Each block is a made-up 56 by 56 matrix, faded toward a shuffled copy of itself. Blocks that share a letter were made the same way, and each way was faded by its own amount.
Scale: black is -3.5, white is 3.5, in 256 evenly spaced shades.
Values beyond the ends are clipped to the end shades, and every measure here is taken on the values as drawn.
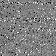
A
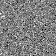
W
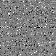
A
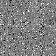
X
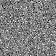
W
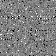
A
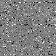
A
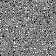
X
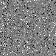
X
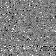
A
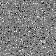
A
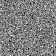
W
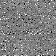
A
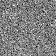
W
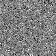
W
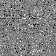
A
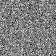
W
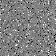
X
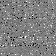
A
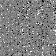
X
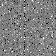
X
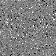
X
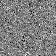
W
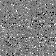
A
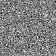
W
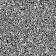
W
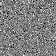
W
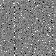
X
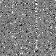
X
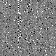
X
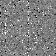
X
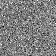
W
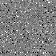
A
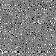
A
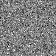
W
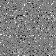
A
